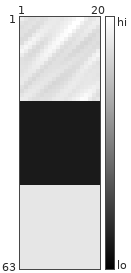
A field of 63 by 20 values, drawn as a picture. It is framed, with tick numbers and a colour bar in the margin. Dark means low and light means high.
It is made of 3 by 1 panels. Panel 1,1: very high, slanting up to the right, faint in contrast. Panel 2,1: very low, flat. Panel 3,1: very high, flat.
